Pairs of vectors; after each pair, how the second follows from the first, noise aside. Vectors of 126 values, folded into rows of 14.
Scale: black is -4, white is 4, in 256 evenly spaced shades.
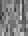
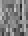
negated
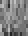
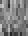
copied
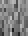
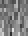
negated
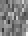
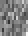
copied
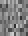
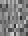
copied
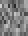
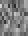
copied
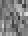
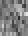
copied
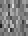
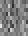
negated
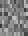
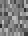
copied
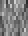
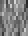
copied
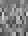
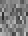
negated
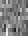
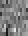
negated
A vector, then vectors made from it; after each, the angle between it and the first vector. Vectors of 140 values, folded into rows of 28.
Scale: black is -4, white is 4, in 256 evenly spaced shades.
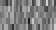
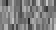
nearly parallel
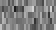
orthogonal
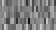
partly aligned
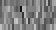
partly aligned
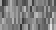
partly aligned
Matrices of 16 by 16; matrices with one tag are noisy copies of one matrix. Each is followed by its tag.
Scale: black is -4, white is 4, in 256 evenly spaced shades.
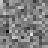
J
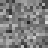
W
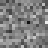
W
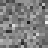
W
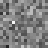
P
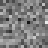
W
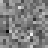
J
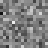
P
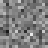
J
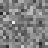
P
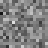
P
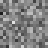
P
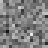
J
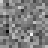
J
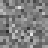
J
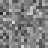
P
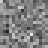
J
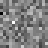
P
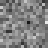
W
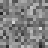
P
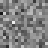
P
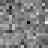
W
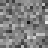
W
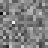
P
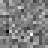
J
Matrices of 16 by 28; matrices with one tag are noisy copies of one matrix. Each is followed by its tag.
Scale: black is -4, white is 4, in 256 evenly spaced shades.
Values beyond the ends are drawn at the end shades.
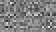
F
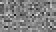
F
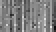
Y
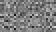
F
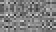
F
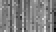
Y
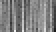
Y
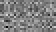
F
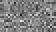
F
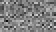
F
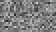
F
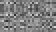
F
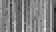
Y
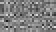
F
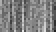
Y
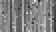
Y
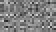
F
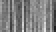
Y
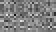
F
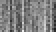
Y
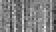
Y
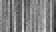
Y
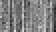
Y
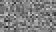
F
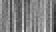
Y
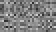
F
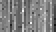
Y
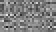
F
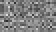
F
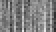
Y
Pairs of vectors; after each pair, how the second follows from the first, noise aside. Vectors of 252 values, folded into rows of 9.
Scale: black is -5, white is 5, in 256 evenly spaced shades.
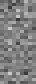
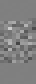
partly zeroed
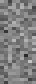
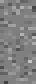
partly zeroed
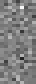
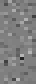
partly zeroed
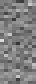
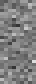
wrapped around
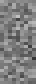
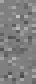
partly zeroed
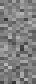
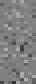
partly zeroed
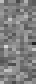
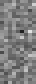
wrapped around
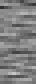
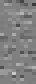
partly zeroed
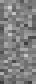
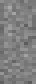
shrunk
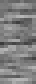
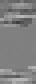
partly zeroed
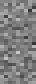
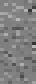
partly zeroed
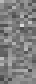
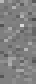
partly zeroed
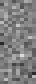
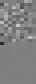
partly zeroed
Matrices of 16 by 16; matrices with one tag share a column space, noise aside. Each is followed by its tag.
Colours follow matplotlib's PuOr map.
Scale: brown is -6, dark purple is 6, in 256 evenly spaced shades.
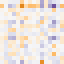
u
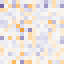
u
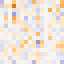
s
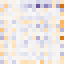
u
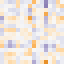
s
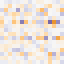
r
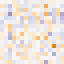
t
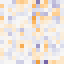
s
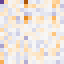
s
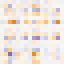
r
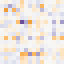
r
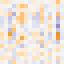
t
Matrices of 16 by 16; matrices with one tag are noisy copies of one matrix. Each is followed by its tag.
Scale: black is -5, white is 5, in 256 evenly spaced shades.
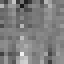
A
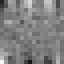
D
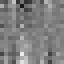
A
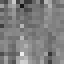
A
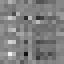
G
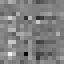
G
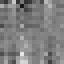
A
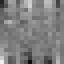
D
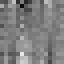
A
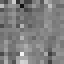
A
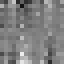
A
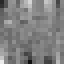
D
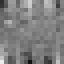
D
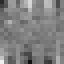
D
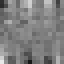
D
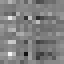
G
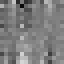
A
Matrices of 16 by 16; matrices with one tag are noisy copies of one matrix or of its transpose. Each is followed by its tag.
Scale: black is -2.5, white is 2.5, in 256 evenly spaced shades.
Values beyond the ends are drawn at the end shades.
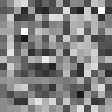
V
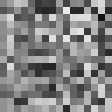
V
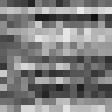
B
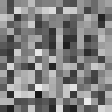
V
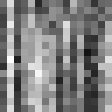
B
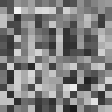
V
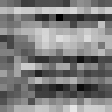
B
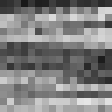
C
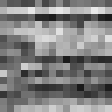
B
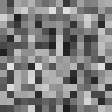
V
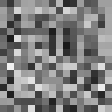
V
